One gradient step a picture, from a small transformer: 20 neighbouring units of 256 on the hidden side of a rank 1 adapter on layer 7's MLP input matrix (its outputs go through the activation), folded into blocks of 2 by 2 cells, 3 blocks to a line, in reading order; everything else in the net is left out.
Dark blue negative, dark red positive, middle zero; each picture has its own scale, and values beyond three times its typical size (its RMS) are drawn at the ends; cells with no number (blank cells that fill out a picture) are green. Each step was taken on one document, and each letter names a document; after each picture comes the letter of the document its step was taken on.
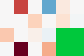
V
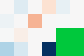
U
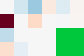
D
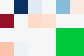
D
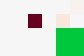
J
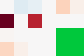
D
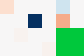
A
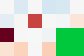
V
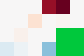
U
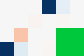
U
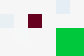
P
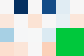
V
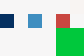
P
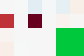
D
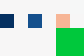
J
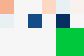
A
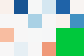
A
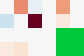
J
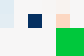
A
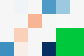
U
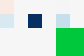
A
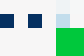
J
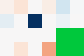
A
